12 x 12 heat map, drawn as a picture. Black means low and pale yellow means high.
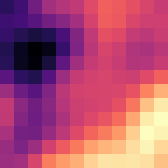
The ninth with the lowest average is the top left. No regular stripes run through it. No lone cell stands out from its neighbours. The ninth with the highest average is the bottom right. Values rise toward the bottom right.
